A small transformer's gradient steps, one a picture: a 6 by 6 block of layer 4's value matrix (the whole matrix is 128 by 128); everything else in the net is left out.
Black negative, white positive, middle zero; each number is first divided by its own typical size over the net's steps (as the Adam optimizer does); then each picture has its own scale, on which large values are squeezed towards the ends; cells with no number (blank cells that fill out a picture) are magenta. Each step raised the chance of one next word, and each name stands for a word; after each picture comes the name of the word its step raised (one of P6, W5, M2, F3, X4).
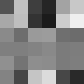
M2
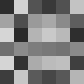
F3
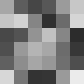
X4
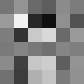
M2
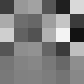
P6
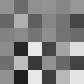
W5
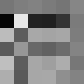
M2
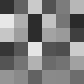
P6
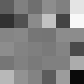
M2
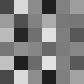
F3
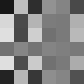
F3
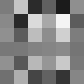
F3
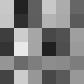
W5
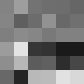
X4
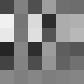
P6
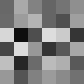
X4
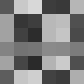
F3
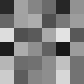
X4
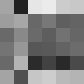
X4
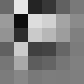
P6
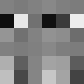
M2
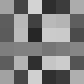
F3
